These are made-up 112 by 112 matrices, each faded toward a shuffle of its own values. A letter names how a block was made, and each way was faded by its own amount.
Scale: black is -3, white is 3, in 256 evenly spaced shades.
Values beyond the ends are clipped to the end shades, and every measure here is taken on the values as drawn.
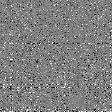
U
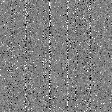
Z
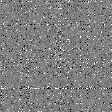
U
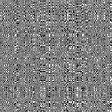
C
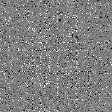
U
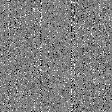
Z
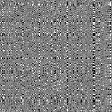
C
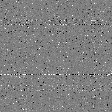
U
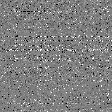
U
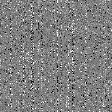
Z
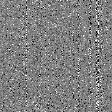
Z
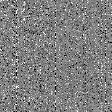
Z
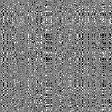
C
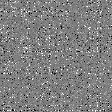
U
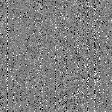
Z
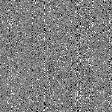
Z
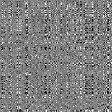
C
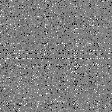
U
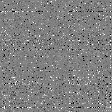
U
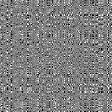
C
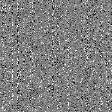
Z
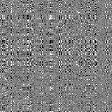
C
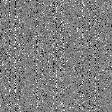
Z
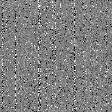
Z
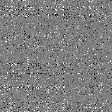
U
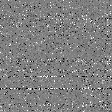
U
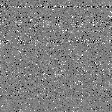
U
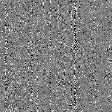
Z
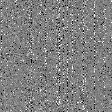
Z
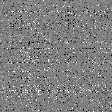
U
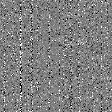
Z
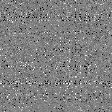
U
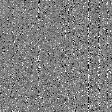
Z
